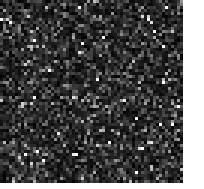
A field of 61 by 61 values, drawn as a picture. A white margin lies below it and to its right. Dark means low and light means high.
Mirror symmetry: none. Seam: none. Average level on the scale: 20%. Odd rows or columns: none. Histogram: skewed, a long tail of high values. Grain: fine.
